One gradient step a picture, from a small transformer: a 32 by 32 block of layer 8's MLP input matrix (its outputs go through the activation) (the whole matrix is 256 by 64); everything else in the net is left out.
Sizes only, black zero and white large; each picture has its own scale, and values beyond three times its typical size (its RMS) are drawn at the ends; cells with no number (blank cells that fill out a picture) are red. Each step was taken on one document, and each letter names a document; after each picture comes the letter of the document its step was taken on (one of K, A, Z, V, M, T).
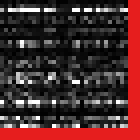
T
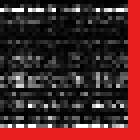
T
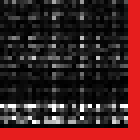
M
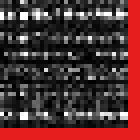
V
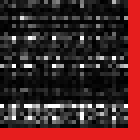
M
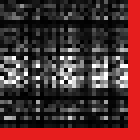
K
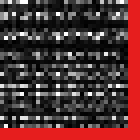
V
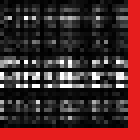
K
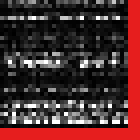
M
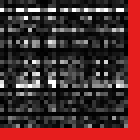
T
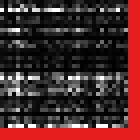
T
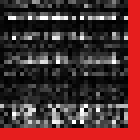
M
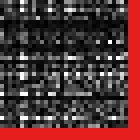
V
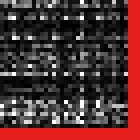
M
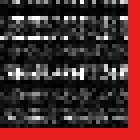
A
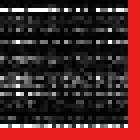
T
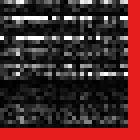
A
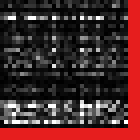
M
